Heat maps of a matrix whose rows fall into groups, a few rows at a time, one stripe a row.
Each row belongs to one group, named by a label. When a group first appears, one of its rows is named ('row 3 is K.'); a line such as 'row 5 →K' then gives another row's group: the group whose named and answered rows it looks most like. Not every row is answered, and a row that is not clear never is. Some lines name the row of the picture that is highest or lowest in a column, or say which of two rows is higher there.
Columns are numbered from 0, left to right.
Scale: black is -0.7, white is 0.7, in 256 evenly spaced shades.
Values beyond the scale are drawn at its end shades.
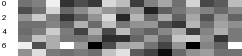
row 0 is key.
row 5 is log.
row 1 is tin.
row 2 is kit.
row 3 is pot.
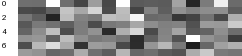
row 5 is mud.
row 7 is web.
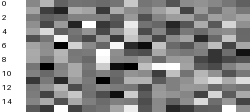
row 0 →web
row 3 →pot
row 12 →key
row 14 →mud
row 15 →pot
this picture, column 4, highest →3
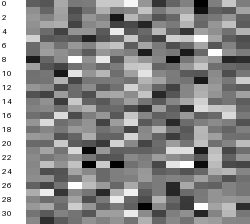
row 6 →kit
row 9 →web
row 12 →web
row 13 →tin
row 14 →mud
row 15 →mud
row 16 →pot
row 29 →mud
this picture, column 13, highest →7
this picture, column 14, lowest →8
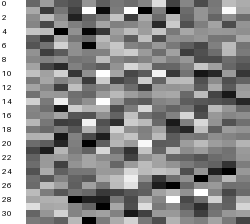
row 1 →pot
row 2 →kit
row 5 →tin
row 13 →key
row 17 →web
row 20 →tin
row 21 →tin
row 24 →key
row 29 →kit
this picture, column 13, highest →28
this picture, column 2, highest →14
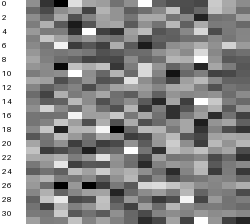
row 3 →kit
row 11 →web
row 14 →mud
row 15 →web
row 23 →key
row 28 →log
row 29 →tin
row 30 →key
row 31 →mud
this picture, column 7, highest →21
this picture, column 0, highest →21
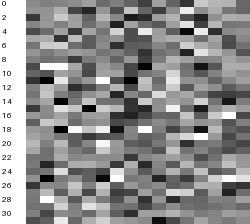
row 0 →mud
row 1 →log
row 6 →log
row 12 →kit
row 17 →log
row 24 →key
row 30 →tin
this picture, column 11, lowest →4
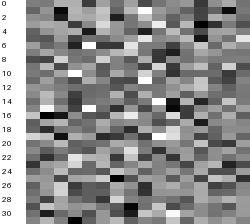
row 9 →mud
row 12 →log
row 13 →kit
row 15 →web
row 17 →log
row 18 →tin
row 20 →key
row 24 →key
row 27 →key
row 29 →log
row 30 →tin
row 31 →kit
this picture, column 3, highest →10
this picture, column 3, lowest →31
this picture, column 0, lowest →23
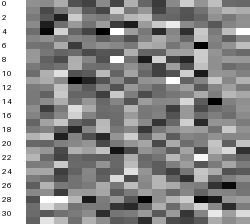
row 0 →log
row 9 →mud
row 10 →log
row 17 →log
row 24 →web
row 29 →log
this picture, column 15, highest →4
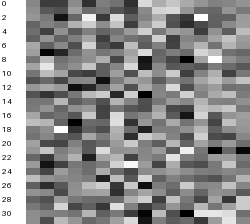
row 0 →tin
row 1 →tin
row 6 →pot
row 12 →kit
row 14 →key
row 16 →pot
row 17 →kit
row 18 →key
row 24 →tin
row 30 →mud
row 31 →pot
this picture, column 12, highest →2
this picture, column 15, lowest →21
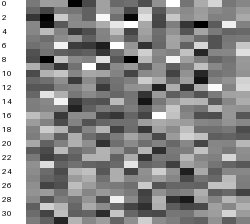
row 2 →tin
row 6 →key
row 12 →mud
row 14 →key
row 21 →tin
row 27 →mud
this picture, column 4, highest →9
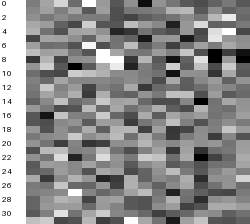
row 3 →web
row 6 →pot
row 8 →kit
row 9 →kit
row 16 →tin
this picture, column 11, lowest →5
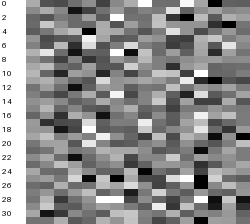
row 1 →kit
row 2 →pot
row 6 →pot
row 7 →kit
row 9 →web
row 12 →kit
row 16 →mud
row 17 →web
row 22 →kit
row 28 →kit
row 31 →log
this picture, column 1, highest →7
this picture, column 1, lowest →30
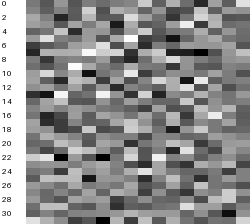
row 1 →pot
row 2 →web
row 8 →tin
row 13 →tin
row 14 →log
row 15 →mud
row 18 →web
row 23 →mud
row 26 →mud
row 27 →pot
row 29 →log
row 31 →kit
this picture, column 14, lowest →30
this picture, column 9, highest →22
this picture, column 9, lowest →13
